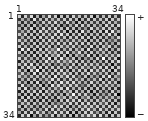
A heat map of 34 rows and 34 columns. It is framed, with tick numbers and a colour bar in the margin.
Slope: none. Seam: none. Histogram: two levels. Average level on the scale: 50%. Grain: checkered. Odd rows or columns: none.
